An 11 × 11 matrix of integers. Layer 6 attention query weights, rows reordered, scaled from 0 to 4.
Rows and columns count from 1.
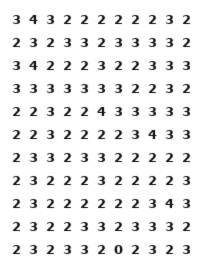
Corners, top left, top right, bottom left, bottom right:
3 2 2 3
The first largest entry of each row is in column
2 2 2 1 6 9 2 2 10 2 2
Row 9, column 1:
2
